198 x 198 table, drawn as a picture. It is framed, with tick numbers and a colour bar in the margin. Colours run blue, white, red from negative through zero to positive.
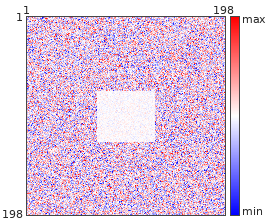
In the centre lies a patch that is calmer than the rest. No seam splits the table. On average the colour sits 50% of the way up the scale. The centre is the smoothest part.
